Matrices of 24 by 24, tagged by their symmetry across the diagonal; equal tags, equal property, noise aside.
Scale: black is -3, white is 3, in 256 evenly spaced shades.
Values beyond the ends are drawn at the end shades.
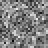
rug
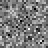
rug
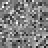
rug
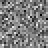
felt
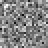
rug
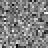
felt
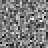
felt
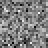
felt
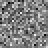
rug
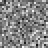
rug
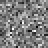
felt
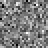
felt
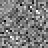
rug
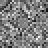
rug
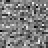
felt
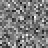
felt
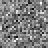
felt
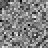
rug
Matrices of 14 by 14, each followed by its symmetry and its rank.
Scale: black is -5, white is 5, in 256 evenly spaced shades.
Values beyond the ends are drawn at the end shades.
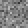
neither, full rank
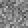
neither, full rank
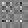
symmetric, rank two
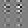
neither, rank one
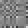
symmetric, rank two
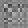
symmetric, rank two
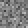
neither, full rank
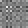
symmetric, rank two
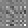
symmetric, rank two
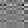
neither, rank one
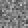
neither, full rank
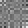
symmetric, rank two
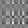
neither, rank one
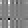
neither, rank one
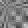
symmetric, rank two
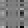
neither, rank one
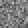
neither, full rank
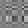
neither, rank one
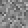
neither, full rank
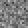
neither, full rank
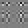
neither, rank one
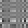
neither, rank one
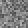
neither, full rank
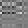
neither, rank one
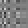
neither, rank one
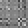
symmetric, rank two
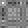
symmetric, rank two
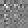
symmetric, rank two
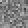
neither, full rank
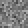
neither, full rank
